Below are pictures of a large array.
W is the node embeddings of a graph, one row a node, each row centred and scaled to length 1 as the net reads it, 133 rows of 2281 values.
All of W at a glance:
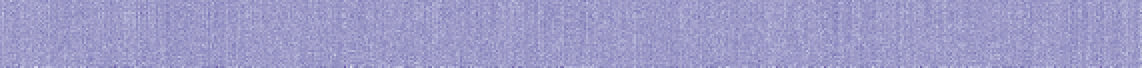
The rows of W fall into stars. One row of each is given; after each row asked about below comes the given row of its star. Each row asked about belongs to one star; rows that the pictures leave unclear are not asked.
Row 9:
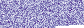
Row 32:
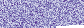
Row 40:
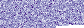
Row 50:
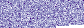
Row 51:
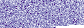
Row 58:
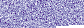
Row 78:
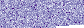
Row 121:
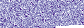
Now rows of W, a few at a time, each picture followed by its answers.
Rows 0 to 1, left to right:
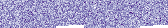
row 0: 40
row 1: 50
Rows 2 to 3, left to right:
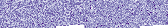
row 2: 78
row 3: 78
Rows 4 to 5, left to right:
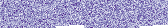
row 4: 32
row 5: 9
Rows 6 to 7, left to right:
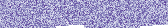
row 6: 32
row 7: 9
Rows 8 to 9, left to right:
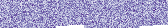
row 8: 121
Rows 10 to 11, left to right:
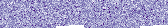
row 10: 40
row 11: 121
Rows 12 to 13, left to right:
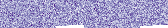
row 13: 58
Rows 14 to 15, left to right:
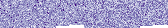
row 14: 78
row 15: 78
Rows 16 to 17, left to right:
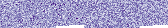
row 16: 50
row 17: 51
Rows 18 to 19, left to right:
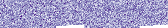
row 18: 32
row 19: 9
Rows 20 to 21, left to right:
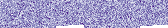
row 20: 32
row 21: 58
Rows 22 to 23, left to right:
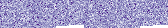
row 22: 50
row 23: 58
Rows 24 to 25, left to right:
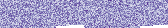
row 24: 32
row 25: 78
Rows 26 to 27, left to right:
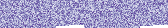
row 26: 40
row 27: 78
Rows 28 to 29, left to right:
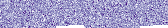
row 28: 58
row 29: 121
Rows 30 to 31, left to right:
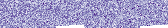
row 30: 32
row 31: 32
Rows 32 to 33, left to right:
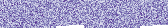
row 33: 32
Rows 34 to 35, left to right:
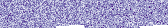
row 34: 32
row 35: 32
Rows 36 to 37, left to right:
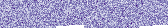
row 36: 78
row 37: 9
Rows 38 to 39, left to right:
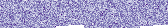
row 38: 40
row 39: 78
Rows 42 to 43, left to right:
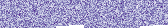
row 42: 78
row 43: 40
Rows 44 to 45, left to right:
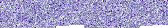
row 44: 50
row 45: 40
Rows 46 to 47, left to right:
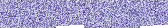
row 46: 32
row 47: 121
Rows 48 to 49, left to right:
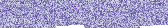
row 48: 9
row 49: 121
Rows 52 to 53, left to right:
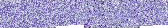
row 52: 51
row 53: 121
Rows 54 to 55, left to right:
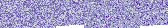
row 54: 50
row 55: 50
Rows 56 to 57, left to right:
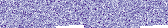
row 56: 32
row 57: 121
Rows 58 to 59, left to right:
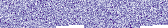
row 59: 58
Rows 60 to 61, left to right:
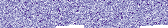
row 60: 40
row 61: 50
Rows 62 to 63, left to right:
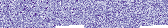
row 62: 9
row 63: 40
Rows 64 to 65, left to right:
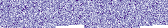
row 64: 9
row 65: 58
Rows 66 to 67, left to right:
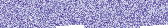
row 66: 121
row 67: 78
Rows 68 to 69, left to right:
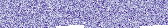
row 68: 58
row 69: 121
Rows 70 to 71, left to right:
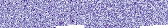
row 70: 51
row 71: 32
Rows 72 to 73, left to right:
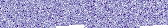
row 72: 78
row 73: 9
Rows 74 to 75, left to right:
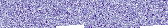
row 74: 32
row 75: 121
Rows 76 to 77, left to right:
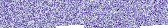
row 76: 9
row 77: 51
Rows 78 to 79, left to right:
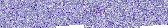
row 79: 32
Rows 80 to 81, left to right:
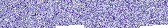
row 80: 9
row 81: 40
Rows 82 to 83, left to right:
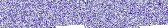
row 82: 32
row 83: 32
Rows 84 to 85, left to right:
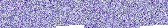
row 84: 40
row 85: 40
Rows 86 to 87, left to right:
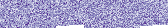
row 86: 32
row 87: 51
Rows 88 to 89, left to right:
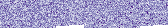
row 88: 50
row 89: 50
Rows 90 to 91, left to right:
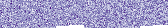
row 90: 58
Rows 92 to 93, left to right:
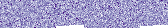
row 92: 50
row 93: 9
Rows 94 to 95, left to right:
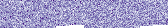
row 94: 40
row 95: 40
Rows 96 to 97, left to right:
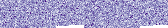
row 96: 51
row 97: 40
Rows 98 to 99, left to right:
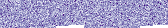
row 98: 51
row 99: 50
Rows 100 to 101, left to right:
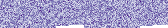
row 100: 9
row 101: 9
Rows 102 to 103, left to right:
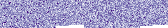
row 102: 51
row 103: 58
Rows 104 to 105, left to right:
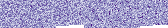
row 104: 32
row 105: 40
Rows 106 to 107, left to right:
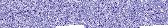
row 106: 40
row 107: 121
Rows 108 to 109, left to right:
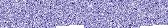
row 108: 58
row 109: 58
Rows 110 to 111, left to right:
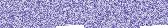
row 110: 40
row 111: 58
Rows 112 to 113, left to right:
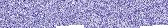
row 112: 9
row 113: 58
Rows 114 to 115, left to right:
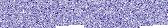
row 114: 9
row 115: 51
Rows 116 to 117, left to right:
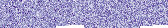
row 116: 40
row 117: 58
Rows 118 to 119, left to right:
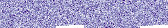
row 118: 40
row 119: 51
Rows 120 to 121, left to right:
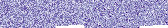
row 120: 9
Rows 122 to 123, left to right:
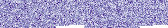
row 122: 51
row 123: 9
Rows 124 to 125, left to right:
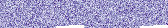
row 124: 50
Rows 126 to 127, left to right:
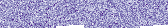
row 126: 32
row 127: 78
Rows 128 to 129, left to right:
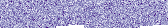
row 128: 58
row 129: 51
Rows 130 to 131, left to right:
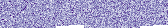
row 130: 9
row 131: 58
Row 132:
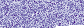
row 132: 9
